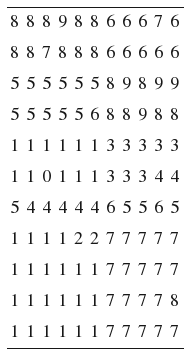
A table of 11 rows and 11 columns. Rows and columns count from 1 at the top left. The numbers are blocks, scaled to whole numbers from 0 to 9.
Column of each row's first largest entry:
4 1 8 9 7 10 7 7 7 11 7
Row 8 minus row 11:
0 0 0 0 1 1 0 0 0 0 0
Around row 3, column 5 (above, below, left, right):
8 5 5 5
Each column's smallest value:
1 1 0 1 1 1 3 3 3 3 3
